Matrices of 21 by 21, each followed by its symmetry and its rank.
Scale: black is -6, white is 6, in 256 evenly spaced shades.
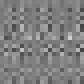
neither, rank two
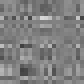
neither, rank two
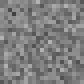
symmetric, full rank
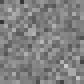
symmetric, full rank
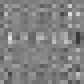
neither, rank three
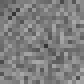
symmetric, full rank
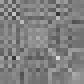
symmetric, rank three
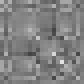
symmetric, rank three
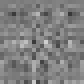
neither, rank three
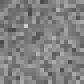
symmetric, full rank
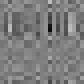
neither, rank two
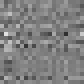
neither, rank three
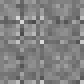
symmetric, rank three
